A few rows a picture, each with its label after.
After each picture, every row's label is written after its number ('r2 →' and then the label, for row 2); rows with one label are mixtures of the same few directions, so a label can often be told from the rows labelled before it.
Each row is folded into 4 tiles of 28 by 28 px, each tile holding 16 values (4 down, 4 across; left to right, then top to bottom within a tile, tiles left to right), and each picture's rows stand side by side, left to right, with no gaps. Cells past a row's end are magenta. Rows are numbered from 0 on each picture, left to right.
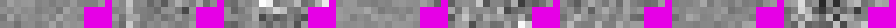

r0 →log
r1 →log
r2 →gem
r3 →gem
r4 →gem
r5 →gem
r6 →gem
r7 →log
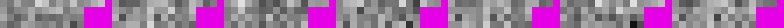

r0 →gem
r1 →log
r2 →log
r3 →log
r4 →log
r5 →gem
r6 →log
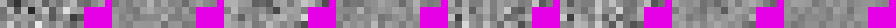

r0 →gem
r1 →log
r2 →gem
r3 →log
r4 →log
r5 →log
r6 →gem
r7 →gem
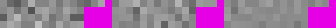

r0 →gem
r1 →log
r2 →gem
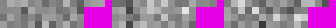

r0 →log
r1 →log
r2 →gem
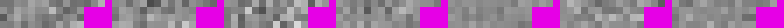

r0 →gem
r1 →gem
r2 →log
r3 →gem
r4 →gem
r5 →gem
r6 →gem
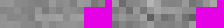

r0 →gem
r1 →gem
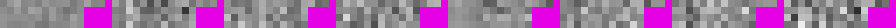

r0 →gem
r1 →log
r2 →log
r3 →log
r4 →gem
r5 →log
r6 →log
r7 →log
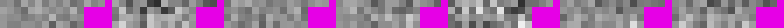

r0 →log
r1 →gem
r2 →log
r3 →gem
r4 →gem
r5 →gem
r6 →gem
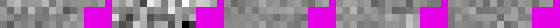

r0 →gem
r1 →gem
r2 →gem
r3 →gem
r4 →log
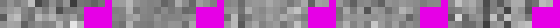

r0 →gem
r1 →log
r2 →log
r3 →gem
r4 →log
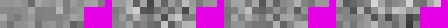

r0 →gem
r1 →log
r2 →log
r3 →gem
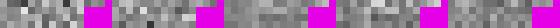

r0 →log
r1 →gem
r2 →gem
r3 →gem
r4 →log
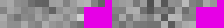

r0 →gem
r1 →log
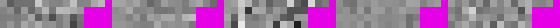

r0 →gem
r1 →gem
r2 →log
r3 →gem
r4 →log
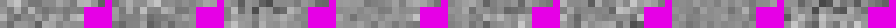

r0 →gem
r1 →gem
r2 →gem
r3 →gem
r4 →gem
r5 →gem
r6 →log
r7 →gem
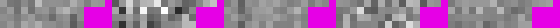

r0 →gem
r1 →gem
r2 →log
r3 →log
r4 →gem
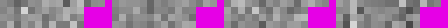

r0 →log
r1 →log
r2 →gem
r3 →log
